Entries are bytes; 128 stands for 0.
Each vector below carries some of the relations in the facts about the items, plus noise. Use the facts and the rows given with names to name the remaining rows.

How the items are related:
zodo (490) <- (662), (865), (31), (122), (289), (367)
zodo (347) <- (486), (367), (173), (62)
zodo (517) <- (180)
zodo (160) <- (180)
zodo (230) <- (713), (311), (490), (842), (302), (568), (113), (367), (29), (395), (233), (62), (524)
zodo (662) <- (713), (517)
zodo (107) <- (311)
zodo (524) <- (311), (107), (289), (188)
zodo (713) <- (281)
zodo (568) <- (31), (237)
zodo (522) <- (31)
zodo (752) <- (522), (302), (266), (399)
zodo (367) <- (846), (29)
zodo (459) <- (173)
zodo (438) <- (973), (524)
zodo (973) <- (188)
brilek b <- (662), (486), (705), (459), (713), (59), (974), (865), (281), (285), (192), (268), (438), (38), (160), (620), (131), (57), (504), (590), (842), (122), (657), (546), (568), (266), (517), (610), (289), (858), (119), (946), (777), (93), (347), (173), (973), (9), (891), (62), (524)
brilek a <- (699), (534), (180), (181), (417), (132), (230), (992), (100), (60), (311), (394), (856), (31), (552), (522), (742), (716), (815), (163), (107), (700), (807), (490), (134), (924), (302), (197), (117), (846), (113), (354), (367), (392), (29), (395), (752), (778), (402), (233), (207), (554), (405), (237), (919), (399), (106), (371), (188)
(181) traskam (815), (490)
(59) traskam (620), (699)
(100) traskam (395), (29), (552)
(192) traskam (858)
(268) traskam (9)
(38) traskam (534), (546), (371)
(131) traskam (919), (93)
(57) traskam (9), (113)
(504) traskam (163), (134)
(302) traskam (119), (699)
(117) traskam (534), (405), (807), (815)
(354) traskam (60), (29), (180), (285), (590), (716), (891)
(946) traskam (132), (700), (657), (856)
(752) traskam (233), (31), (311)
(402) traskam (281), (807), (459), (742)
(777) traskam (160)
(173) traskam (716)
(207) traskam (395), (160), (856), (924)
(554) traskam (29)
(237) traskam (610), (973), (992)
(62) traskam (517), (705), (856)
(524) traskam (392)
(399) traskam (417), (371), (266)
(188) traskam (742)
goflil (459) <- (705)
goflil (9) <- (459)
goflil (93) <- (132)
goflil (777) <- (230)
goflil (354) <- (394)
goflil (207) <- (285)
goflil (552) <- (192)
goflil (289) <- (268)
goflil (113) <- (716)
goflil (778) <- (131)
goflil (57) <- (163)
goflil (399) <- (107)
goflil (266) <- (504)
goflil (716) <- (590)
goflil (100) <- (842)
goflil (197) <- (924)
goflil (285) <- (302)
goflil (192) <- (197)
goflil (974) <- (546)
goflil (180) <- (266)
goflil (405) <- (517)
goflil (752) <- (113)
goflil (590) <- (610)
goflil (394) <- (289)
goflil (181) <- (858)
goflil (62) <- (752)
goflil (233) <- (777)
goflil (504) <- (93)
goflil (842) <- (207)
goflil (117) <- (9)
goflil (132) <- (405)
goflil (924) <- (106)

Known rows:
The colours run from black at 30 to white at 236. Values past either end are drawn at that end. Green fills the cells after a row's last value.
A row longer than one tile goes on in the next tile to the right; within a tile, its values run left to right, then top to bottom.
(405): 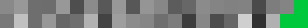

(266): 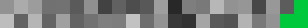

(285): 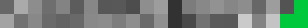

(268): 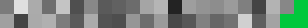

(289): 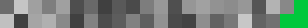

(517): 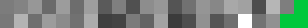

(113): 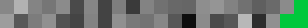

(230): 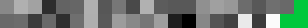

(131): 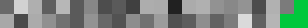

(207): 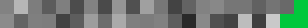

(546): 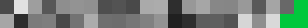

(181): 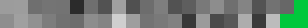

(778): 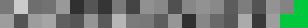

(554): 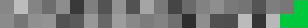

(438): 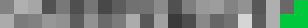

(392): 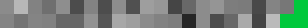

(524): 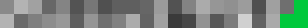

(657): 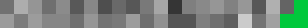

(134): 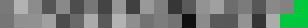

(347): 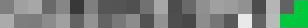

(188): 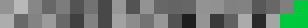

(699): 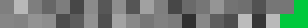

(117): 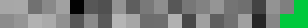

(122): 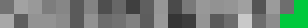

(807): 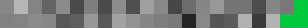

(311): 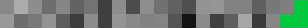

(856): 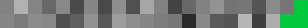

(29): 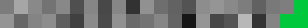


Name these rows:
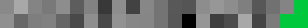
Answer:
(31)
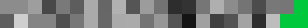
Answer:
(163)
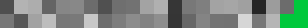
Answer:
(610)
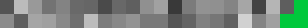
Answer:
(590)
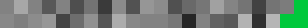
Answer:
(992)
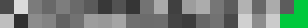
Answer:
(974)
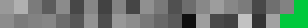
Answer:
(522)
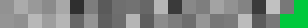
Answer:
(9)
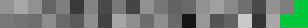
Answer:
(490)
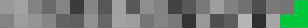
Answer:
(197)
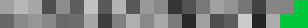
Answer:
(106)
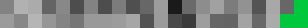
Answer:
(504)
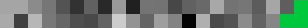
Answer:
(180)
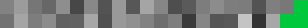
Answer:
(132)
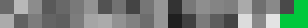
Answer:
(777)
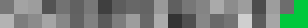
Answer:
(973)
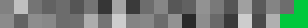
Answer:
(100)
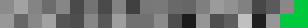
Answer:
(237)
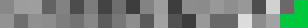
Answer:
(160)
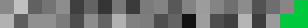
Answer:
(399)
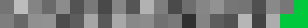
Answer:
(716)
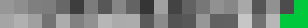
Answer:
(57)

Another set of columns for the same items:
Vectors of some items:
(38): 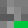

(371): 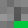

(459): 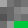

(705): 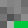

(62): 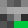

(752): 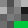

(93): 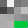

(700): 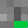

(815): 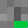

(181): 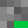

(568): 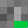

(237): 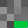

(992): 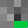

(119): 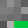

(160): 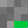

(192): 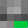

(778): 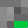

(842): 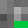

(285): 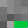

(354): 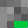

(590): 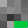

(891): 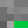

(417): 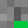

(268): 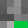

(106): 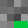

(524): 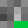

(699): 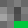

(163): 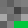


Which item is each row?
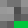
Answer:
(552)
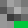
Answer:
(131)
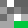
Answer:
(266)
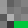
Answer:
(233)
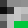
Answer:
(517)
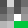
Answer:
(504)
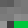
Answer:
(188)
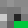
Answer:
(919)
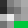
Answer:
(405)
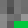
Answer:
(107)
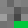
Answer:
(924)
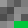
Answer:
(347)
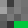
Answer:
(113)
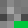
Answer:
(57)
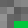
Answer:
(207)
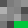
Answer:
(399)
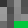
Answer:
(302)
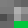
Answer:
(289)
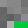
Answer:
(546)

